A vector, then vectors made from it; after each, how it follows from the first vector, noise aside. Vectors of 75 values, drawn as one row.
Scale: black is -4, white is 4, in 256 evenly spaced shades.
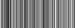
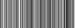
reversed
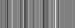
partly zeroed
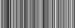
copied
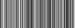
reversed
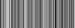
negated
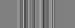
partly zeroed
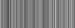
shrunk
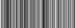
copied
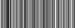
copied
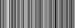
negated
